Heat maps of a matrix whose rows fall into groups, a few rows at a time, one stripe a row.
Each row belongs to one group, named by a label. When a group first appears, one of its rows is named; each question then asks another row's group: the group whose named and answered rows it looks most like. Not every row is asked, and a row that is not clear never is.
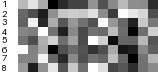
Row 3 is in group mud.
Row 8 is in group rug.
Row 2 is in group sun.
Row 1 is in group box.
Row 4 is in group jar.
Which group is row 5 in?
rug
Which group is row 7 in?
jar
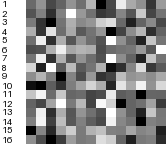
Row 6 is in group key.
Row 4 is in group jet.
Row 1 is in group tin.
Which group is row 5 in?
mud
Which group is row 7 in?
mud
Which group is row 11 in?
mud
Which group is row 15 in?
sun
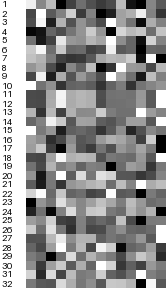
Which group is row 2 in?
tin
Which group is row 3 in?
mud
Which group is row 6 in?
mud
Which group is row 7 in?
box
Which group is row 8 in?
tin
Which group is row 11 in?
key
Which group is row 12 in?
key
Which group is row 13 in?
jet
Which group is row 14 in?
key
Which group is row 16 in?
box
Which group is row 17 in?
box
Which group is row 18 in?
key
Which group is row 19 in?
jet
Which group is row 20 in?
rug
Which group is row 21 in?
jet
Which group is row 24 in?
sun
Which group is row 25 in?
jar
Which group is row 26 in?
jar
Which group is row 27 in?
key
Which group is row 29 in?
sun
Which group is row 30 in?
rug
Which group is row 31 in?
jet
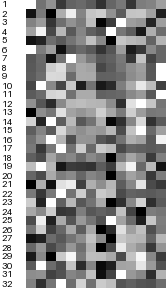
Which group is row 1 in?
jar
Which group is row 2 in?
sun
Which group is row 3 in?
tin
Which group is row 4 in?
mud
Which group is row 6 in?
jar
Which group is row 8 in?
key
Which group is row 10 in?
tin
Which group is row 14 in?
jet
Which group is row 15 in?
sun
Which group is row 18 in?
jet
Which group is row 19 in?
box
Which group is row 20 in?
jet
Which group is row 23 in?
jet
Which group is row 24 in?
jar
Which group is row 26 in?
tin
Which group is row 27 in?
jet
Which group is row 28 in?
tin
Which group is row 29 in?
sun
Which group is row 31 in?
tin
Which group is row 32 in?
rug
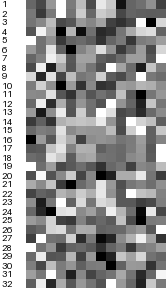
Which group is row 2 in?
rug
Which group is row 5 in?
jar
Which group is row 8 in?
mud
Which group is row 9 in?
jet
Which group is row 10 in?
tin
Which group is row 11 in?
jar
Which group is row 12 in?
mud
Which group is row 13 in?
rug
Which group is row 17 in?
key
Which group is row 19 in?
jar
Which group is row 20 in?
tin
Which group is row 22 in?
sun
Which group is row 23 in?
rug
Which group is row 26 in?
key
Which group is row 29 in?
tin
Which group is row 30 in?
jet
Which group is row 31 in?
jar
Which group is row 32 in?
mud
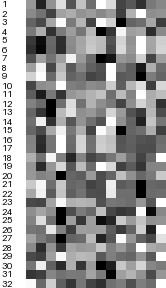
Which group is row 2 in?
sun
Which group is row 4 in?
tin
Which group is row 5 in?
jet
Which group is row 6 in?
jet
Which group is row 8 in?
mud
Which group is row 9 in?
mud
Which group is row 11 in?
jet
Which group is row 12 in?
sun
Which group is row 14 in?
mud
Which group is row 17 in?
rug
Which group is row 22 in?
mud
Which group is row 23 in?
key
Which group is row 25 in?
tin
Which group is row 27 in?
tin
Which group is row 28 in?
jet
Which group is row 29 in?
key
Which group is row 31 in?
jet
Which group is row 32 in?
jar
